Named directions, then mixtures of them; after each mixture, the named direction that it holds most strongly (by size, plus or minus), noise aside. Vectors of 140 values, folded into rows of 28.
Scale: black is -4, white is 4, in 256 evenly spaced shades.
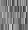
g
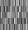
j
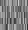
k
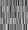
k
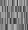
k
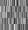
j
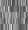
g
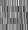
k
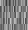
k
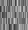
g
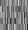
k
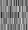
j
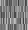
k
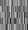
k
